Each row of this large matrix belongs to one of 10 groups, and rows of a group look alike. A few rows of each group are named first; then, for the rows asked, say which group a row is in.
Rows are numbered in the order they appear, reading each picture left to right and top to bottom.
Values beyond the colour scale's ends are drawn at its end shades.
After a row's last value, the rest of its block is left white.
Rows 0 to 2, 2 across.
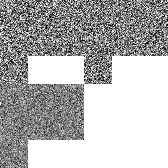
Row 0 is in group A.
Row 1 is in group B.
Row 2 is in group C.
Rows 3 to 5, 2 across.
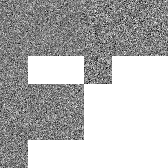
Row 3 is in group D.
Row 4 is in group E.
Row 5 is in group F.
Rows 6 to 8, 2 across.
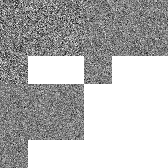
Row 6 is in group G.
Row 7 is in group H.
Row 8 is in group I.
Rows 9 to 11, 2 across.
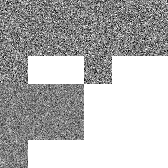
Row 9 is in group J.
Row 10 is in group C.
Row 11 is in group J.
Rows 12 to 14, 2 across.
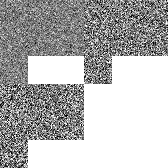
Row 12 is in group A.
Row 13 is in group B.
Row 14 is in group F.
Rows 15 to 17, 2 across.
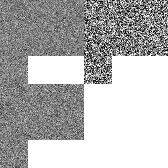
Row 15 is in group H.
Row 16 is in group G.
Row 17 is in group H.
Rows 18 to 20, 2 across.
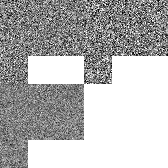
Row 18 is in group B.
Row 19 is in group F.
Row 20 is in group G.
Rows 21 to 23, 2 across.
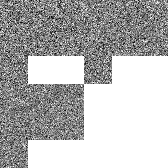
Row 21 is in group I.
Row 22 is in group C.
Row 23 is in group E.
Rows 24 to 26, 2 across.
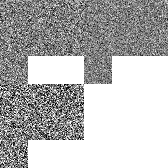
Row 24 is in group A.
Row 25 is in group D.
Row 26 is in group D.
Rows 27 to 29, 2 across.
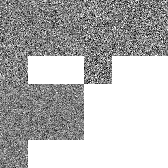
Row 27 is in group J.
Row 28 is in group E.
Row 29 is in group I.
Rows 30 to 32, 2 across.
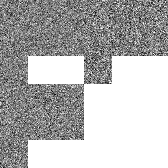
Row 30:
B
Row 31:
F
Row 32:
C
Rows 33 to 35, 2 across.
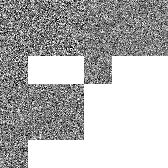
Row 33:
B
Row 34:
E
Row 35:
B
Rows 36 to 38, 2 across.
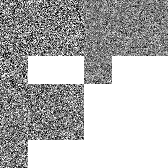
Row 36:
G
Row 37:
G
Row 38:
F
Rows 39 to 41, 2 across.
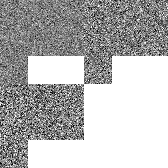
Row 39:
B
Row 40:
I
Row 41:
C
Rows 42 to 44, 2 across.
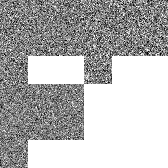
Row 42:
D
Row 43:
J
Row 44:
F
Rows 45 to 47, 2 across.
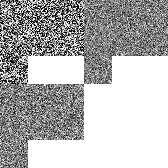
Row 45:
G
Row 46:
F
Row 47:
J
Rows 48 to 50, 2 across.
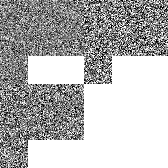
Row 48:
B
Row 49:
C
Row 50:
I
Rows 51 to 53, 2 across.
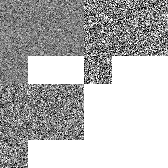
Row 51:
A
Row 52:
E
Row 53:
G
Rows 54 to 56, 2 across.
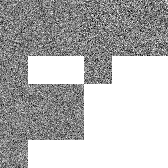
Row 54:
C
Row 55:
D
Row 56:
H
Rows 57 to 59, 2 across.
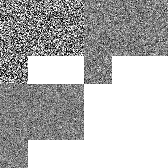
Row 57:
A
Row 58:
C
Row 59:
I
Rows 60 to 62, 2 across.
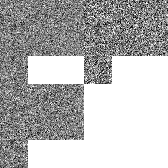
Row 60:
E
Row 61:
E
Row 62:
E
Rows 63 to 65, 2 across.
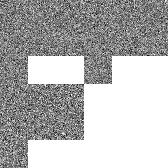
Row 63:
D
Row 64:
D
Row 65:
J
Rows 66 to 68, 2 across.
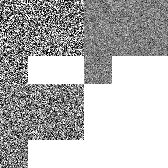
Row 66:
D
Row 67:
H
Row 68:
A
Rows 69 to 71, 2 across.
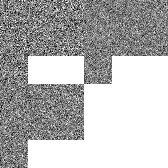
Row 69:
I
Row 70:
F
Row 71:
F
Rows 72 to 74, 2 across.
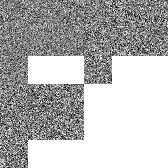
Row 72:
H
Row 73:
J
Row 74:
J
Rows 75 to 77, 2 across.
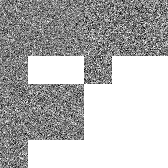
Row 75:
B
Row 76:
C
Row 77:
H
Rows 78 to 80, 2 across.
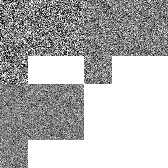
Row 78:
G
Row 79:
H
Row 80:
H
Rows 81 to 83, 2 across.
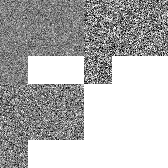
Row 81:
F
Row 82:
E
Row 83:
D
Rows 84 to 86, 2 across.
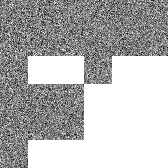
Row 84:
J
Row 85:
F
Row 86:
J
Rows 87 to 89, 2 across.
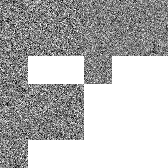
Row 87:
H
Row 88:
A
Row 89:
H
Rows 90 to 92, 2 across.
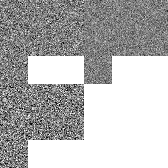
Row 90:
B
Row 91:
B
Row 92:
B
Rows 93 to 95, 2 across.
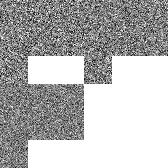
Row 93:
A
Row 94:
C
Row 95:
B
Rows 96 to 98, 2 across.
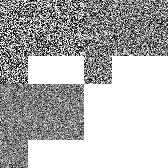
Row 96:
I
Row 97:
B
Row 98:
G
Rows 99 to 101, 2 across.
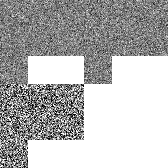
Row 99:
E
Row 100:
B
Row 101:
J
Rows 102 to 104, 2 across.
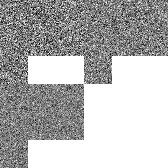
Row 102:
C
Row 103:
J
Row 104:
B
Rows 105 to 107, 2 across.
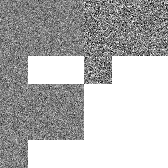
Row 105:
C
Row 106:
D
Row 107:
J
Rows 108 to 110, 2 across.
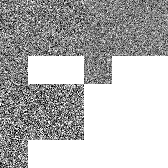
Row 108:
D
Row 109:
E
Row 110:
C
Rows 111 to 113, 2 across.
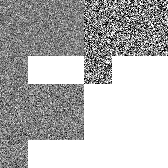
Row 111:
E
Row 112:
G
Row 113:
H
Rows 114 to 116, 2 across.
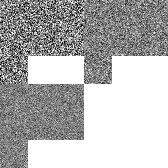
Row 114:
C
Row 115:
F
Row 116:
H
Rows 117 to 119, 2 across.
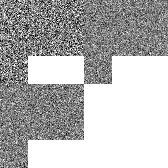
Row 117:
B
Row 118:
J
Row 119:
J
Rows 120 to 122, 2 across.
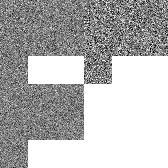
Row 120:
I
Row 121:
A
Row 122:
I
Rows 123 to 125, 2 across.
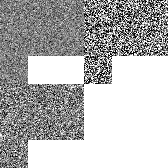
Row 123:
C
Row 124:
E
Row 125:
C
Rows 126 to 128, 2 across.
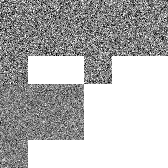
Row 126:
D
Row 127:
J
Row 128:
G
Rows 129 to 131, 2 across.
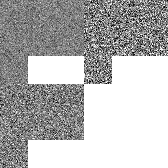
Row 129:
I
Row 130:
J
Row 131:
A
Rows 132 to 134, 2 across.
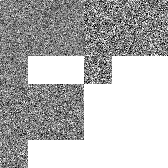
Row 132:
E
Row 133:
E
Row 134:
H
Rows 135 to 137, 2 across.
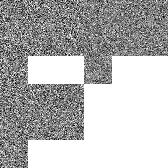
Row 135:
H
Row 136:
G
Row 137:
D
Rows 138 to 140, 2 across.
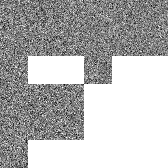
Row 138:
C
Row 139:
E
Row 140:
J
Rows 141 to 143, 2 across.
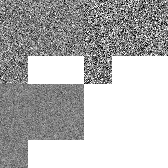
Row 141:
A
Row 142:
E
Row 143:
G
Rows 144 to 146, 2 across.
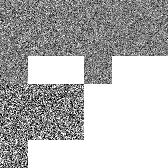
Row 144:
A
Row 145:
B
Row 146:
J
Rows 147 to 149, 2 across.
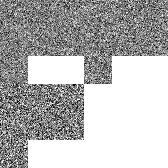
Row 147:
F
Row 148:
E
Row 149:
B
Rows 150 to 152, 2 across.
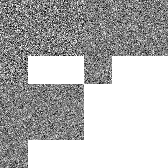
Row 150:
D
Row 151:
H
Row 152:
G
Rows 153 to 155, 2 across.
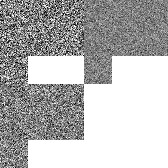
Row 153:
E
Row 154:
H
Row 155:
H
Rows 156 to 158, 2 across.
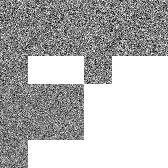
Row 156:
A
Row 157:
A
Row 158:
G
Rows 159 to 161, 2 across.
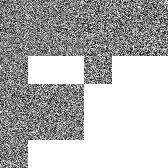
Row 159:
D
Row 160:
D
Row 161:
A
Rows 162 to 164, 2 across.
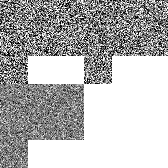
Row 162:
D
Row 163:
I
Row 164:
A
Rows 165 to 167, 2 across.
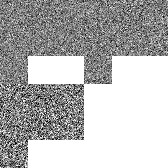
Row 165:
J
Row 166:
G
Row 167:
F
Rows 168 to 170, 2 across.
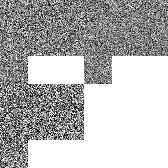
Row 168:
J
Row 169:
H
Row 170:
I
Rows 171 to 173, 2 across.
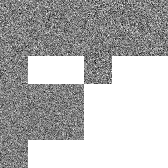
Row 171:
A
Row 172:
F
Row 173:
A
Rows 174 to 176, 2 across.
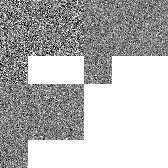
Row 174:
B
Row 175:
E
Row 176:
A
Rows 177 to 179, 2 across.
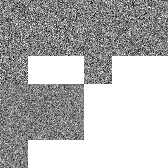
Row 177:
H
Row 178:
J
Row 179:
J
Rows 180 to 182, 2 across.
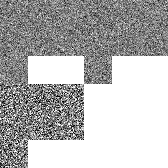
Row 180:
J
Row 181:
B
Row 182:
C
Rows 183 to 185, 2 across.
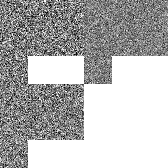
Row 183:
J
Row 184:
E
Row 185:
J
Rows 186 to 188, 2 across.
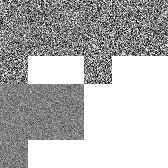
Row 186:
F
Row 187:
J
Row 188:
B
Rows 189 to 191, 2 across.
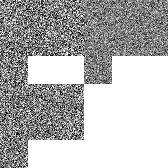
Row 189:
F
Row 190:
B
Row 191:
I
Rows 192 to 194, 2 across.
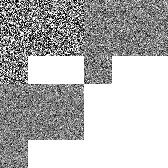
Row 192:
B
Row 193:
I
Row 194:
I
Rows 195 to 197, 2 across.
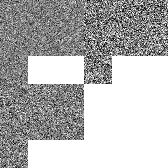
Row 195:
C
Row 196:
G
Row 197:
H
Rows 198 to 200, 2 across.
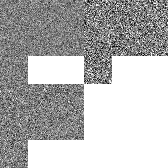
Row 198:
B
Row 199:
F
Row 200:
E
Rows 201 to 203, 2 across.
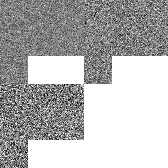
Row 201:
E
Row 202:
F
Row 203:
D
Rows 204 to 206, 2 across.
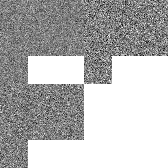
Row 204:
D
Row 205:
F
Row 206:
A
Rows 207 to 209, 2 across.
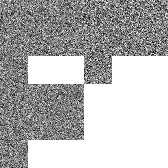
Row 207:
D
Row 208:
A
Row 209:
G
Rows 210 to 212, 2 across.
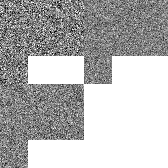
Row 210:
I
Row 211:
E
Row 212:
H
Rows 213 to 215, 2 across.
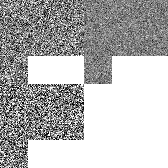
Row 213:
E
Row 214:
H
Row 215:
D
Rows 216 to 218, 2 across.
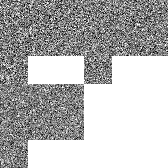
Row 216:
E
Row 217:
A
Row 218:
E
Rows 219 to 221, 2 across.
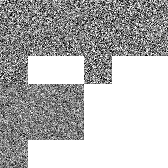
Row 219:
B
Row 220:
A
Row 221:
H
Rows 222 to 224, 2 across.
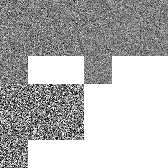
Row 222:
B
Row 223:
H
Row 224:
A
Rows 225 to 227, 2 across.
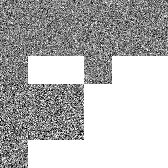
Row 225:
B
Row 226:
J
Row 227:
G
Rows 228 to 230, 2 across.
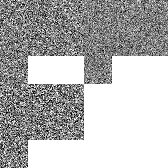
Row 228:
F
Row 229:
I
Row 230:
I
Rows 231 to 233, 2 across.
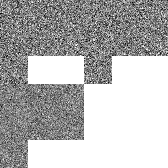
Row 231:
G
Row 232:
J
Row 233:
F
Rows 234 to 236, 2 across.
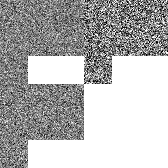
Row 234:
D
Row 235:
G
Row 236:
H
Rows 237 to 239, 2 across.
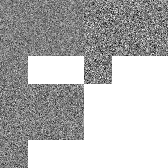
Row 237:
C
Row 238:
A
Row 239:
D
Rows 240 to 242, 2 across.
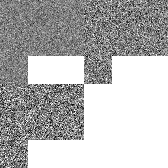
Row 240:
C
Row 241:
J
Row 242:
E
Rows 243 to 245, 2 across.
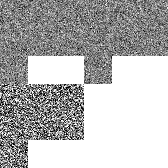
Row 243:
H
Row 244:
I
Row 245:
D
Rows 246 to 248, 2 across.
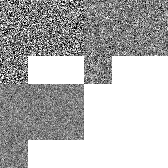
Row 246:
B
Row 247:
E
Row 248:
F
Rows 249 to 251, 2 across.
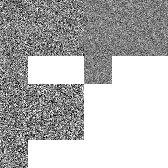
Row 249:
H
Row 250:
H
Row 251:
I
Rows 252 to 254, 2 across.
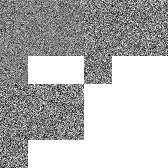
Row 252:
D
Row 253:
A
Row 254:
I
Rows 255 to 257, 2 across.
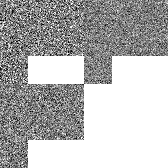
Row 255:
A
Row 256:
D
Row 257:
J
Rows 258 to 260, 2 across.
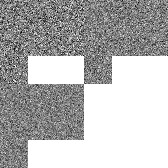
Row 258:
C
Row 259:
C
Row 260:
A
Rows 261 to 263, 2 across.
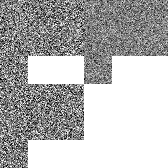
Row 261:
C
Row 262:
G
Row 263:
A
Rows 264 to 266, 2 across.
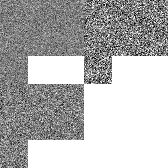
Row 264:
D
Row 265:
F
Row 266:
H
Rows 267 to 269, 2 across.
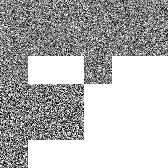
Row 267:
A
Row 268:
C
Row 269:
B
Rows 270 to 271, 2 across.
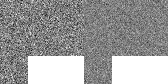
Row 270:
E
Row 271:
F
